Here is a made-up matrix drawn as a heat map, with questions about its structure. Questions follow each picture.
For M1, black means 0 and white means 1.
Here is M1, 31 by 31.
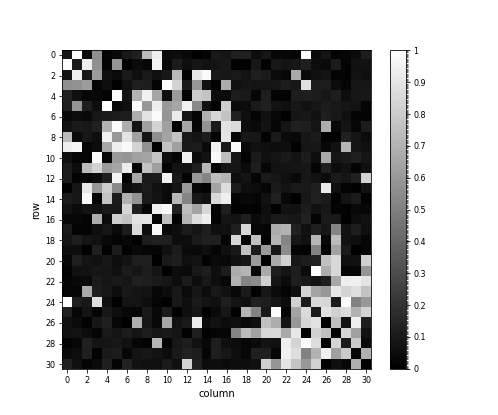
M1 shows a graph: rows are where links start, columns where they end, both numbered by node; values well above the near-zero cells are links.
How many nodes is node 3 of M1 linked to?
8
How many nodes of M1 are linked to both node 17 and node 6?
2
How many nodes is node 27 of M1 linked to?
11
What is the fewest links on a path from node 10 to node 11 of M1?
2
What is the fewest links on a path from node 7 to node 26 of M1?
1
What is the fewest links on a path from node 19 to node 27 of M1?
1
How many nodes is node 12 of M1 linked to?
8
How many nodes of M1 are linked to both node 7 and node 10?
7
